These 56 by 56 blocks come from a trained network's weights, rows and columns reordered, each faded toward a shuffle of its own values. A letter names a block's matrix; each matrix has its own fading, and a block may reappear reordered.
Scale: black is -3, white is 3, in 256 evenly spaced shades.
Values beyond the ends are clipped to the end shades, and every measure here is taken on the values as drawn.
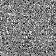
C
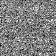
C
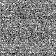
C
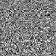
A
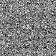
C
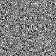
A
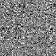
A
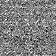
C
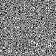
A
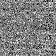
C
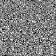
A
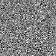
A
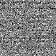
C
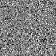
A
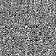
A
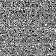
C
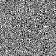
A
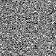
A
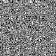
A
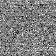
C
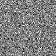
A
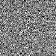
A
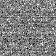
C
